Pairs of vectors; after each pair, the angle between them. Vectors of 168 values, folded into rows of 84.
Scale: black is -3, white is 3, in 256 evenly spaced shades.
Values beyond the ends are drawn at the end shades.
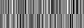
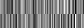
orthogonal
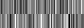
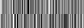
partly opposed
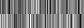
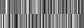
partly aligned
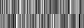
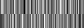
orthogonal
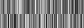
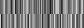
partly opposed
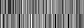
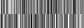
nearly opposite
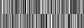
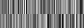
partly opposed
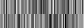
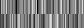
partly opposed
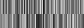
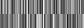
nearly opposite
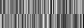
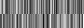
nearly opposite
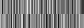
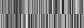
partly aligned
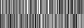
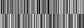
nearly opposite
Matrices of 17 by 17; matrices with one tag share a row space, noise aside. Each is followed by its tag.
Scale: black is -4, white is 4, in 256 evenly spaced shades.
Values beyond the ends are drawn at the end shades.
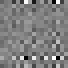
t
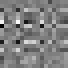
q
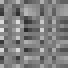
q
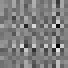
t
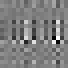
t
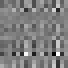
t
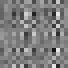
t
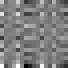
q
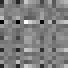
q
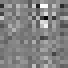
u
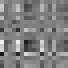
q
